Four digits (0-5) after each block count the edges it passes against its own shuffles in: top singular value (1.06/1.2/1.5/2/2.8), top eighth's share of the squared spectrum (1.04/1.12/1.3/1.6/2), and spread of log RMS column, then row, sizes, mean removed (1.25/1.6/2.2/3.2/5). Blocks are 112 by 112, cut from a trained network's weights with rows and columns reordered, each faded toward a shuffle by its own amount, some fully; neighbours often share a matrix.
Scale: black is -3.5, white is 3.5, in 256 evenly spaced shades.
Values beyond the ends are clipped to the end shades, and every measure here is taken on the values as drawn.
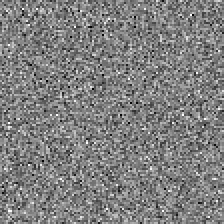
1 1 0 0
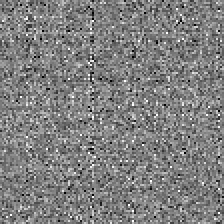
2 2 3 0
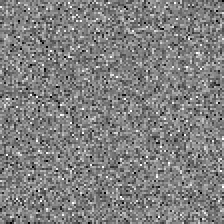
0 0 0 0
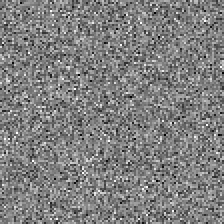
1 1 0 0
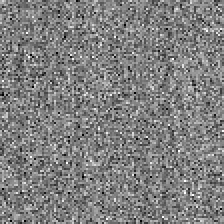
2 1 0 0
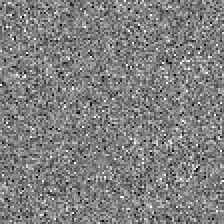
0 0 0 0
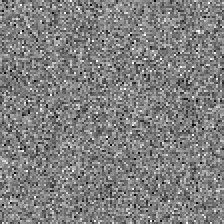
0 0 0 0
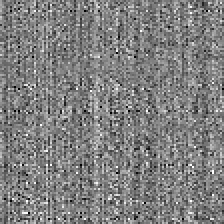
4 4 2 3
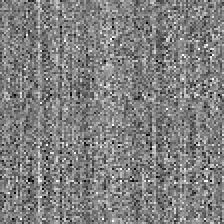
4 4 2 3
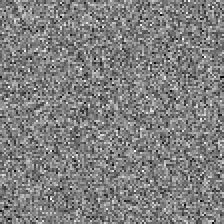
0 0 0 0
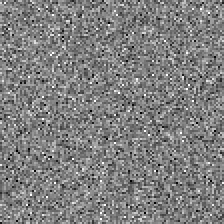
0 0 0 0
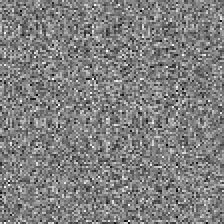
4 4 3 2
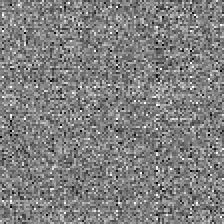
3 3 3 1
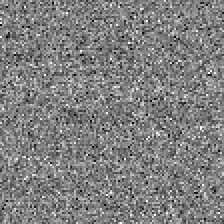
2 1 1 0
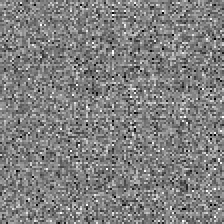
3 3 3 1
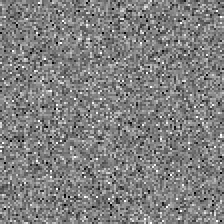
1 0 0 0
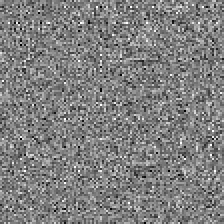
3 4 2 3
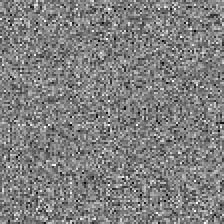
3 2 1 1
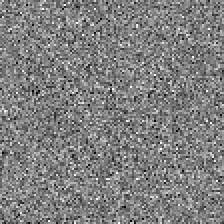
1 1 0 0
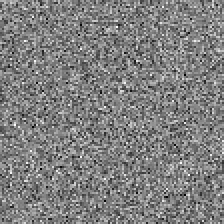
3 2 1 0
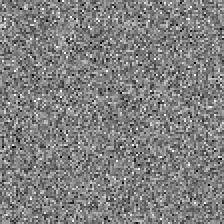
1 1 0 0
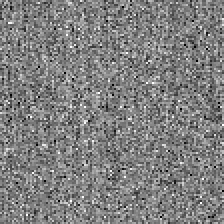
2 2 0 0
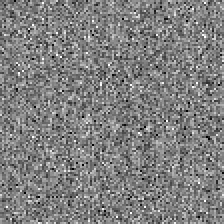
2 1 0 0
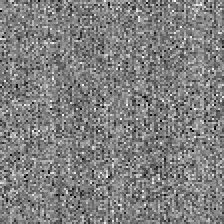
3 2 0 2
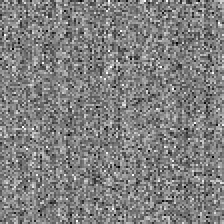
3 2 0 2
